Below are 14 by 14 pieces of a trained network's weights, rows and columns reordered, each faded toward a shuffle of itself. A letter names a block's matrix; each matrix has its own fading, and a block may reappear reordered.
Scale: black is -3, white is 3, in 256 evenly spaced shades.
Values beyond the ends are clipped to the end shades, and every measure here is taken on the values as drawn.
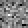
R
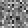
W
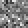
R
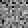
R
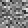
W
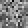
W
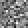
W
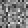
W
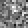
W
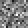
W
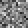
W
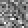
R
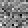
R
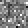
R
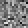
W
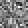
W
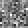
R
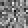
W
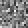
W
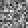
W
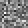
W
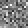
W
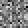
W
